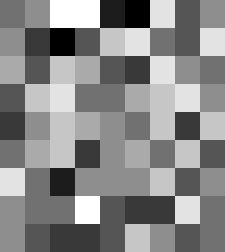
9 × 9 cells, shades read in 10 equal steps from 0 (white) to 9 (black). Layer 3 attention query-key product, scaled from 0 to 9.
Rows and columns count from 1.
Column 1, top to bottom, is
5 4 3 6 7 5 1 4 4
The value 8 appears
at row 1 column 5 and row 7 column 3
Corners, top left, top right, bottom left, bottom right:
5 4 4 5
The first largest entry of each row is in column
6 3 6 1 1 4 3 6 3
